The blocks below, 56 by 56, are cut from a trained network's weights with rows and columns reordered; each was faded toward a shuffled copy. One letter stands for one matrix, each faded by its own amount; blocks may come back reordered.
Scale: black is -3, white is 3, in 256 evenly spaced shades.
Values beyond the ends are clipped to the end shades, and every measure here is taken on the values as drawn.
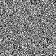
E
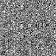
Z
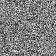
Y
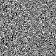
Z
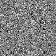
E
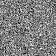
Y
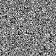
E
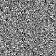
Z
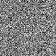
E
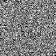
E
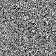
Z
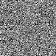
Z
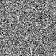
Y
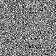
E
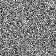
Y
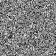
Y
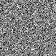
Y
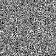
Z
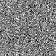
E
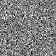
Z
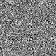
E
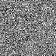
E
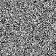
Y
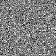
Z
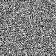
Y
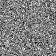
Y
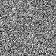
Y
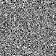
Z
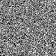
Y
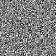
Z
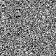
E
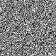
E
